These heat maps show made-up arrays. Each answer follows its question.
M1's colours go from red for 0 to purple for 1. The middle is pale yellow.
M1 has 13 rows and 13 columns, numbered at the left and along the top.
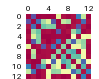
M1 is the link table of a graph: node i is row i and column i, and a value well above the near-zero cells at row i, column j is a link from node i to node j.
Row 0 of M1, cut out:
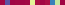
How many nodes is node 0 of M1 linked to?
4
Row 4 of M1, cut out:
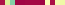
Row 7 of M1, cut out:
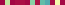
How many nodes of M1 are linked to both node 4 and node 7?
3
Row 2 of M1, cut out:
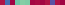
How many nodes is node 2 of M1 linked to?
5
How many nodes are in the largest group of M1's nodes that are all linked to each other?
5
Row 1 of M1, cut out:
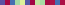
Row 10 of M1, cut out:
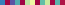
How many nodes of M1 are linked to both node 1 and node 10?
6
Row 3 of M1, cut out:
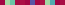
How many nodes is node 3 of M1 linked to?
5
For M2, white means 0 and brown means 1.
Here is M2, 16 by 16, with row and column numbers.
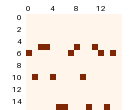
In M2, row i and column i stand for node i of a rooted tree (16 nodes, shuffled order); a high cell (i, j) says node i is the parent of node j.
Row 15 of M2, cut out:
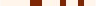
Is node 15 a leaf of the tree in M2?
no
